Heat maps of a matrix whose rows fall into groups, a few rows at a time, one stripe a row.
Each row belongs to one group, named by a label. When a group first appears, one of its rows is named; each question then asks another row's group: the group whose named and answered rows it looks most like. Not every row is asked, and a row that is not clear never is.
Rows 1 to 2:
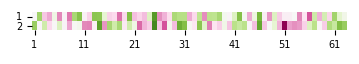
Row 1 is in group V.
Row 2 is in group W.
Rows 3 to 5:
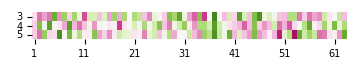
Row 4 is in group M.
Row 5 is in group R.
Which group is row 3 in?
V
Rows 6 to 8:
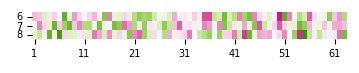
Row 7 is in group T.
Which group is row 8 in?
M
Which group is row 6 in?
T
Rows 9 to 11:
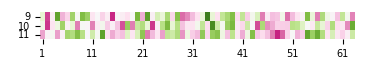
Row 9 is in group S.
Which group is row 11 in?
R
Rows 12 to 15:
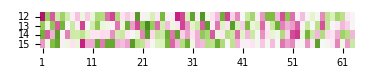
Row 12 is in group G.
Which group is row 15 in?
M
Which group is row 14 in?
S
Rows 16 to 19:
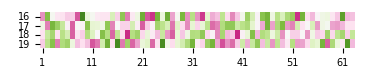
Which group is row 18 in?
G
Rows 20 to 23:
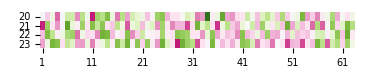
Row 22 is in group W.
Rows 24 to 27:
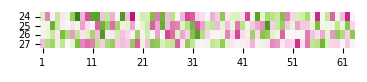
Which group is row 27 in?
M
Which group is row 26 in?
G
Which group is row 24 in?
T
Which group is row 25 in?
W
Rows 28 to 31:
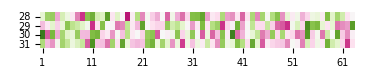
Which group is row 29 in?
R
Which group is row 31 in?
T
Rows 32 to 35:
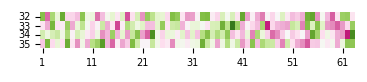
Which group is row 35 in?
G
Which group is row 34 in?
M
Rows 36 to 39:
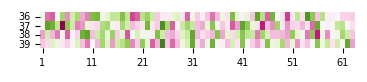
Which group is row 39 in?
W
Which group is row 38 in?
V
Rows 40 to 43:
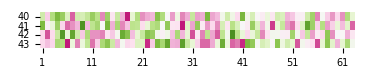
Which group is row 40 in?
S
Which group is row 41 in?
S
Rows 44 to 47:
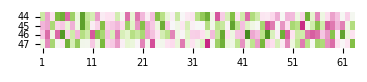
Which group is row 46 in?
V
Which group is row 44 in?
S
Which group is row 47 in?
R
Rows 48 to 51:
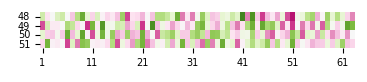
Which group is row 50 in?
R
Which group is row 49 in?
G
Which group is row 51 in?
V
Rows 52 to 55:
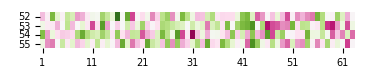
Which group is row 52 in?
W
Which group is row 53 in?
R
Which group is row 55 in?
T
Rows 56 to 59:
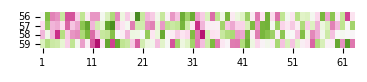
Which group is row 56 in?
V
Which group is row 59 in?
W
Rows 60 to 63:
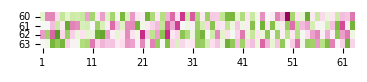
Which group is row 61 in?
G
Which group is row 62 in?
G
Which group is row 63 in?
S
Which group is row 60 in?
T
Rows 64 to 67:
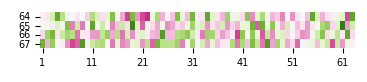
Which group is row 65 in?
G
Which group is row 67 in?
S
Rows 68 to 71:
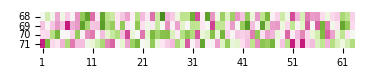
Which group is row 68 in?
V
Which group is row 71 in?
G
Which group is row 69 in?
V
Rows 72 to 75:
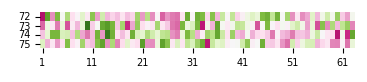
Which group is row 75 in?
R
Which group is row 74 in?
M
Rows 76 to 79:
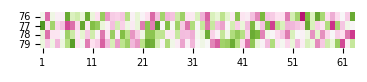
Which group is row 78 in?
T
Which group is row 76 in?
R
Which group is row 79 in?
T
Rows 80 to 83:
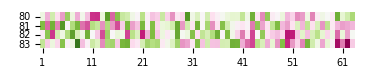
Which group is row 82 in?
M
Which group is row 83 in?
T
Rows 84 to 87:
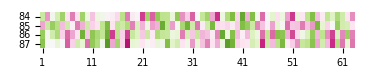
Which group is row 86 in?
S
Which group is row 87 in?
S
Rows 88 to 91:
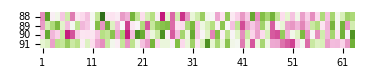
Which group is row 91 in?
M
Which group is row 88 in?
G
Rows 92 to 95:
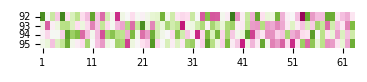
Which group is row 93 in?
R
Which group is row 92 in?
T
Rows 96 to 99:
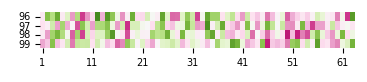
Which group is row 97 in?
V
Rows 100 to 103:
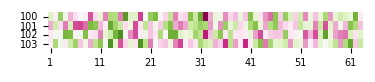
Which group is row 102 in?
M
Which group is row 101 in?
V
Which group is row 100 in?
W
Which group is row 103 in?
G
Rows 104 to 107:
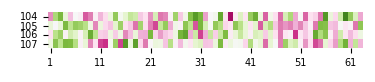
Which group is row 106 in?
R
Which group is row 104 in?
W
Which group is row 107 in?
W
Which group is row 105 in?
M
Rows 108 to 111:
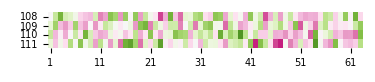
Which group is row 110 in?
R
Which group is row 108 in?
W
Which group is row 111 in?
T
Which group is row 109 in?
G
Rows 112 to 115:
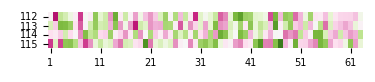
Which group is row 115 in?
G
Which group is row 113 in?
S
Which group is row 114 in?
R
